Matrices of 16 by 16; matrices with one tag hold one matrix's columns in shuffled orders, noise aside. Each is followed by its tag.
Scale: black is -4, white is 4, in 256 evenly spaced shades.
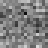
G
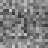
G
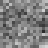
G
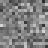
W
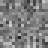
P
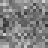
G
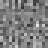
P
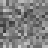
G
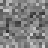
G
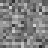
W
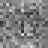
G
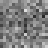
G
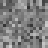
P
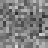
G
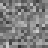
W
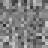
P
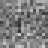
G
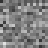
W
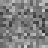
G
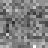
G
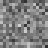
W
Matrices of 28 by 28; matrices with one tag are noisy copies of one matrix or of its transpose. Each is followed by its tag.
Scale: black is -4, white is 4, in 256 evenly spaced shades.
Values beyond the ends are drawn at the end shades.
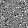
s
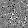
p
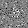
p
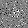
p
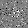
p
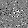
p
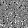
s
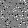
s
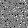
s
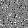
s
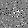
p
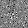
p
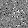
p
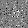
p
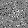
p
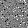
s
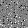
s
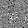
p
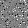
s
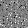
s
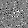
p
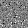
s
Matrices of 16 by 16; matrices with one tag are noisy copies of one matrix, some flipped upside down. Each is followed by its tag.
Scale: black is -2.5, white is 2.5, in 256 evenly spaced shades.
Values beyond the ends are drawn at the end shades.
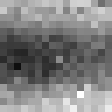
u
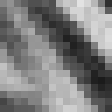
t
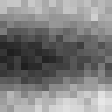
u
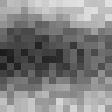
u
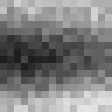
u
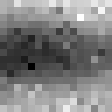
u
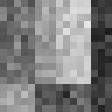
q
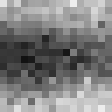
u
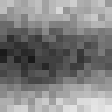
u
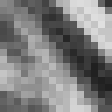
t
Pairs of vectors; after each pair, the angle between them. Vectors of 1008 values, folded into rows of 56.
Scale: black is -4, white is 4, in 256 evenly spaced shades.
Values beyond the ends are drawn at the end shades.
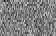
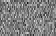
nearly opposite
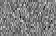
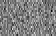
partly opposed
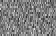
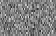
partly opposed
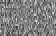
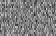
nearly opposite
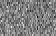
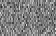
partly aligned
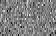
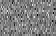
orthogonal
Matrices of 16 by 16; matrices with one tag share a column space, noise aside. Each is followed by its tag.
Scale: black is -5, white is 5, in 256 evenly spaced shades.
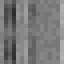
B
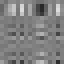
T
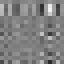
T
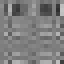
T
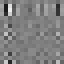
T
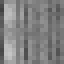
B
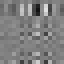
T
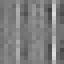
B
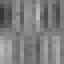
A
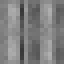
B
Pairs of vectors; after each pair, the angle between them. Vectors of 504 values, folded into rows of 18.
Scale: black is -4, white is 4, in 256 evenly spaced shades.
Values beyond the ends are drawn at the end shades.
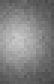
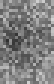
partly opposed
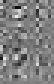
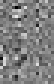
nearly parallel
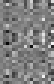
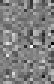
nearly opposite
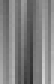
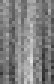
nearly opposite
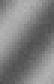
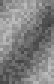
nearly parallel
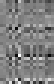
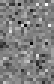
orthogonal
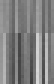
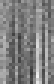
nearly parallel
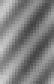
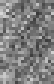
partly aligned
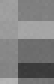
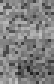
partly aligned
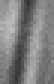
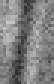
nearly parallel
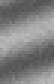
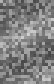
partly aligned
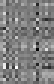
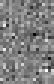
partly aligned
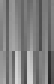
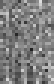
partly opposed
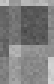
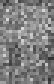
partly opposed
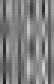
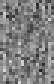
partly opposed
